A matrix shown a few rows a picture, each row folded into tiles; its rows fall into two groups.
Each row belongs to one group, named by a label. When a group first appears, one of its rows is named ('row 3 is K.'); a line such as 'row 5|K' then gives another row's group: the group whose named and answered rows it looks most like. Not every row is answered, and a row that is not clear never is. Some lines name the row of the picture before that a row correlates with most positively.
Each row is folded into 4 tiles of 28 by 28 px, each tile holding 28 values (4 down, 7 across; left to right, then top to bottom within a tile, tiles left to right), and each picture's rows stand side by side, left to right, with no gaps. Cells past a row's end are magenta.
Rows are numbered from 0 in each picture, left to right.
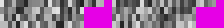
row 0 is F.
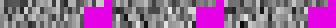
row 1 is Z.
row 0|F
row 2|Z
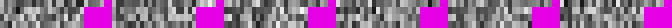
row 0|F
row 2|Z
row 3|Z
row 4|Z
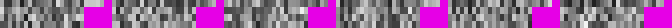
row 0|F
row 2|Z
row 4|F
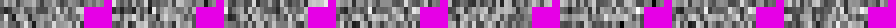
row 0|Z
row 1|Z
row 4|F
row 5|Z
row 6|Z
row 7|Z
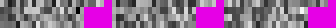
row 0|F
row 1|F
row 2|Z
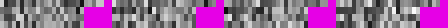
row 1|Z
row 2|Z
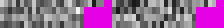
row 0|Z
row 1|F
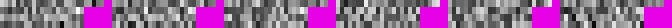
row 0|Z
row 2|Z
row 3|F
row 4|F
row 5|Z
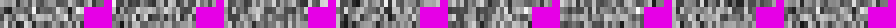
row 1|F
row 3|F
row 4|Z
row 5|Z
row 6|F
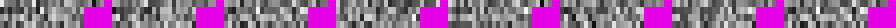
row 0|Z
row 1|Z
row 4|Z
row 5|Z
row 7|Z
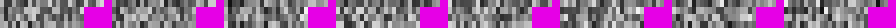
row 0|F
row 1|F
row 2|F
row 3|F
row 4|F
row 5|Z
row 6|F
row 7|Z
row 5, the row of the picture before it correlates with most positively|6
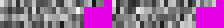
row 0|Z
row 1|F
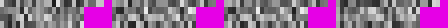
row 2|Z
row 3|F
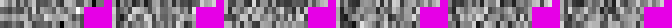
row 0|Z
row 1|F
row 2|F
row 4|F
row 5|F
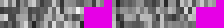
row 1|F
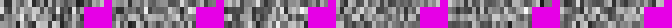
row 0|F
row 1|Z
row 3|F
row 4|Z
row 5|F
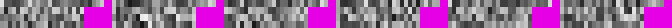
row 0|F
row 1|F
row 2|F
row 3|F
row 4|F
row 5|F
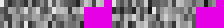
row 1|Z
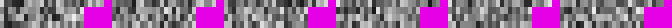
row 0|F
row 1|F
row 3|Z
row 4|F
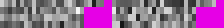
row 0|Z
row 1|F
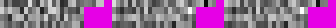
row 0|F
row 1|Z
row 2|Z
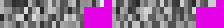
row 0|F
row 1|F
